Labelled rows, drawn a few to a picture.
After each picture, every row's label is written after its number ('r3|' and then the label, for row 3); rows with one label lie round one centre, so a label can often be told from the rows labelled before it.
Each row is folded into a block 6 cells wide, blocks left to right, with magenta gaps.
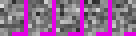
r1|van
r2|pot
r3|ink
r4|pot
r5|pot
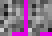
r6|ink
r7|ink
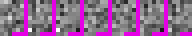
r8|van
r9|ink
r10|ink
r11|pot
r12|pot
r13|ink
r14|ink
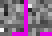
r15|ink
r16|van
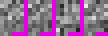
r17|van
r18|van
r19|ink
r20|van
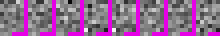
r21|pot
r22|pot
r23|van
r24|ink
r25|ink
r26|pot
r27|pot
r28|ink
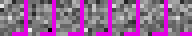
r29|van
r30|ink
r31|pot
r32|ink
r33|van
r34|van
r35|van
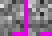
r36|van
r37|van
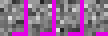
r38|van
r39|van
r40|ink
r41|van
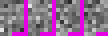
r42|ink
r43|van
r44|pot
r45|pot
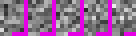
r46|ink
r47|pot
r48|pot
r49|van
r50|van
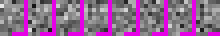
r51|van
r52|ink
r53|van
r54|ink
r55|pot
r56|pot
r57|pot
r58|ink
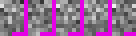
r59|van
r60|pot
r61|van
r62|van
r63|van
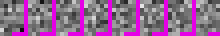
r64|ink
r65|van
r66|pot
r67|van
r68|pot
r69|van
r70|pot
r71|van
